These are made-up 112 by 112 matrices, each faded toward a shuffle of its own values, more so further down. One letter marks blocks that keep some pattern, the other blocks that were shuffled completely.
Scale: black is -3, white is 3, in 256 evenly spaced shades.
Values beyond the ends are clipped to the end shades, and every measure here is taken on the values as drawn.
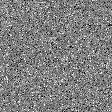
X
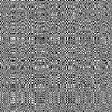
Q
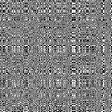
Q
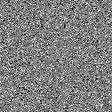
X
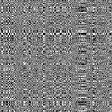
Q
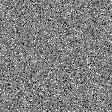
X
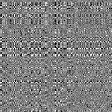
Q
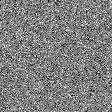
X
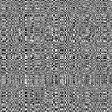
Q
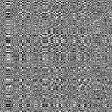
Q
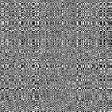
Q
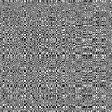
Q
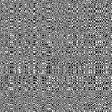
Q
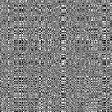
Q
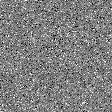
X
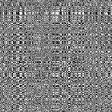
Q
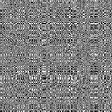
Q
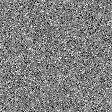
X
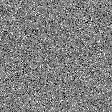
X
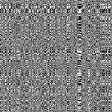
Q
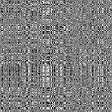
Q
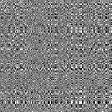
Q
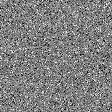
X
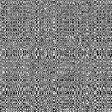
Q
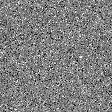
X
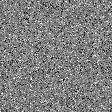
X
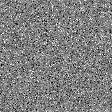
X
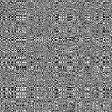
Q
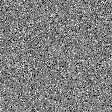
X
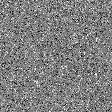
X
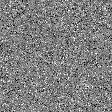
X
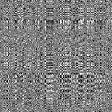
Q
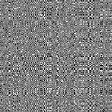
Q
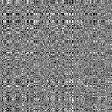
Q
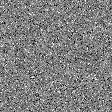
X
